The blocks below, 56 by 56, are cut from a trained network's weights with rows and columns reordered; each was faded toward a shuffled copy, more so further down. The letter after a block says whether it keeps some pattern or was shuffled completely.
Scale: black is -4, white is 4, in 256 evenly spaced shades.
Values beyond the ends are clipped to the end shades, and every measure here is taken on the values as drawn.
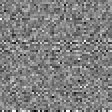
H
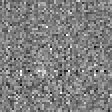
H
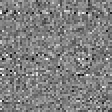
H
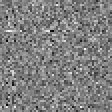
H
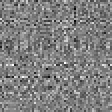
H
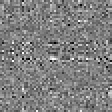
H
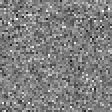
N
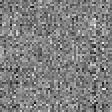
H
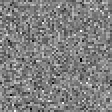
N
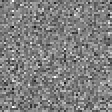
H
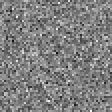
N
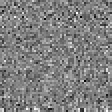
H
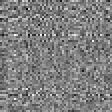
H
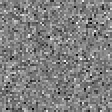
N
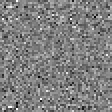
H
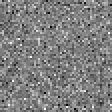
N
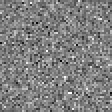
N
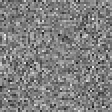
H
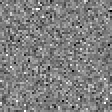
N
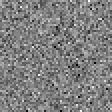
N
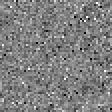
N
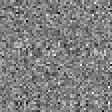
H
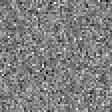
N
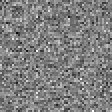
H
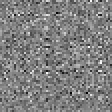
H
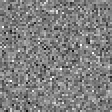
N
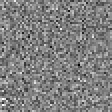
H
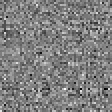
H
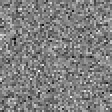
N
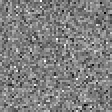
N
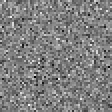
N
